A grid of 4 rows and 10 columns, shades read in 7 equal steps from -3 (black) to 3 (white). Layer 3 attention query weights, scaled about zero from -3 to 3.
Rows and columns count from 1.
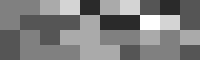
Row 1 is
0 0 1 2 -2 1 2 -1 -2 -1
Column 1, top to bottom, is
0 0 -1 -1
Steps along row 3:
up down up same down same up down up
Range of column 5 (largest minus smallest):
3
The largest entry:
3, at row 2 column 8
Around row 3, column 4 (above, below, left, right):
-1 0 -1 1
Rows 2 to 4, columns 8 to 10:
3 2 -1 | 1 0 1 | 0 0 -1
